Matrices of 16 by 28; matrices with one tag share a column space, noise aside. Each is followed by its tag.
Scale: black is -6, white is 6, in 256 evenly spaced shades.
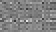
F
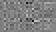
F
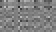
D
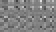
D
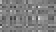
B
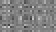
B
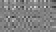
D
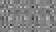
B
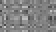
B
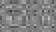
B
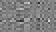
F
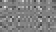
D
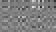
D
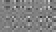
D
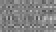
B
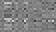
F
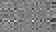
F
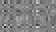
B
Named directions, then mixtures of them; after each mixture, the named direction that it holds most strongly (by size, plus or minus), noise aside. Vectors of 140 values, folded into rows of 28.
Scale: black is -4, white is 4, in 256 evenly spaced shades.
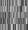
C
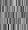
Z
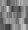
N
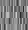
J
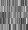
C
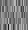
Z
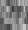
N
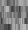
N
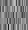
Z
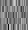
Z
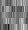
N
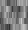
N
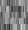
N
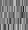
Z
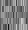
Z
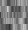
N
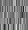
Z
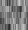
N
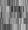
N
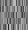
Z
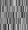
Z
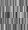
J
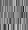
Z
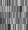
C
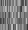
C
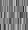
J
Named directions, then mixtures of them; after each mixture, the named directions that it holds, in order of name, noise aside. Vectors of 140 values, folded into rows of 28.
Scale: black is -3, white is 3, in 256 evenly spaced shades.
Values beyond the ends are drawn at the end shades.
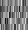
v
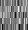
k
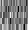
k, v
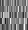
k, v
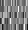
k, v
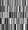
k, v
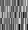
k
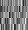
v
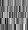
k, v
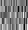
k, v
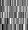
k, v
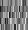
v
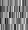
v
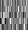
k, v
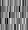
v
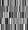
k, v
